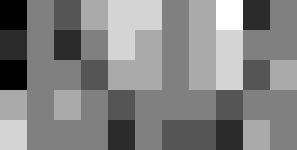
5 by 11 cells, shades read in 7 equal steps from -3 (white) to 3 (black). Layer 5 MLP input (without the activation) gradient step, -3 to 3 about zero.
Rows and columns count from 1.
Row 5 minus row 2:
-4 0 -2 0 4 1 1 2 4 -1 0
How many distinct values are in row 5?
5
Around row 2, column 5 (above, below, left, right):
-2 -1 0 -1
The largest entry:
3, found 2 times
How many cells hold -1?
11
